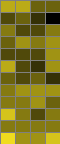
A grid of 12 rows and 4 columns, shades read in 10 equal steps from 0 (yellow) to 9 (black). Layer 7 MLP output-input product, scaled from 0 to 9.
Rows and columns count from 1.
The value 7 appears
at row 2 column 3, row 6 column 3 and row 7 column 4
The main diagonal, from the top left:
2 5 6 3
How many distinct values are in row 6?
4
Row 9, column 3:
3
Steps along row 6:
up up down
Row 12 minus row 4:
-5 0 -1 -2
